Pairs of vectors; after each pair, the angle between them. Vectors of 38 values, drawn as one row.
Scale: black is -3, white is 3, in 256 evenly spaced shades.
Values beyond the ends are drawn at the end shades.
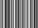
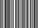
nearly parallel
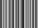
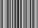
orthogonal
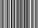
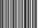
orthogonal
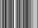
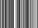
nearly parallel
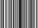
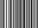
partly aligned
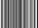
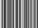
partly aligned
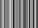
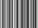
partly opposed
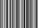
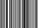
partly aligned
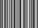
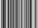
partly opposed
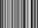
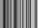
partly opposed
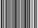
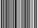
nearly parallel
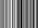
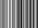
nearly parallel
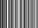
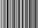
nearly opposite
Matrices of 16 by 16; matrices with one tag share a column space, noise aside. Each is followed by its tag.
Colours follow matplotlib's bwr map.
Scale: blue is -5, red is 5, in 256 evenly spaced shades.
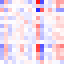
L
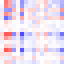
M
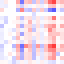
L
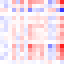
L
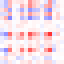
M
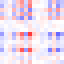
M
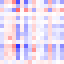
L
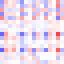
M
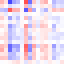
L
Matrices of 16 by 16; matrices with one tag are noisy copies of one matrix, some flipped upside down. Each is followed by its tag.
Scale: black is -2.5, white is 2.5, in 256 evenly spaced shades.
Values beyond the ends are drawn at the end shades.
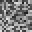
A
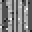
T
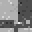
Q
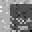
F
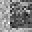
F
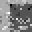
F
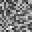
A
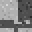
Q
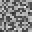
A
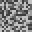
A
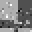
Q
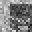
F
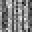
T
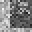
F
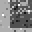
F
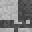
Q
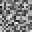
A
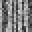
T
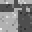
Q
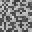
A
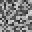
A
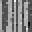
T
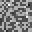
A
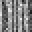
T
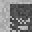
F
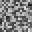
A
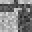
Q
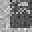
F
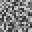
A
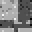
Q
